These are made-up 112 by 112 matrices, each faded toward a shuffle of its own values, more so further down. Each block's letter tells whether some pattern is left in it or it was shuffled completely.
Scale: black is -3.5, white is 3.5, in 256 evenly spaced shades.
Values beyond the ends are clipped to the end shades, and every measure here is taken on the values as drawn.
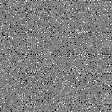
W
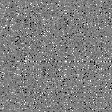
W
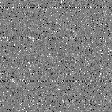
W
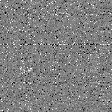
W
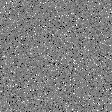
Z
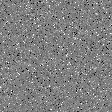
Z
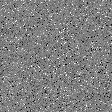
Z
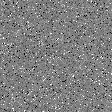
Z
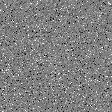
Z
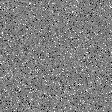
Z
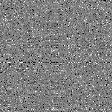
W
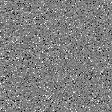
W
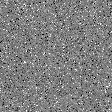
Z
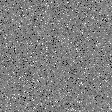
Z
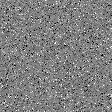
Z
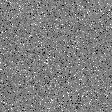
Z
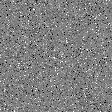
Z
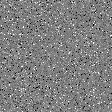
Z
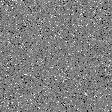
Z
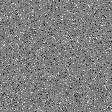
Z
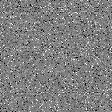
W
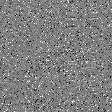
W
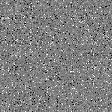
W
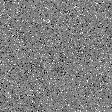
Z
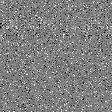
W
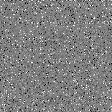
W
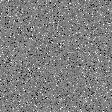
Z
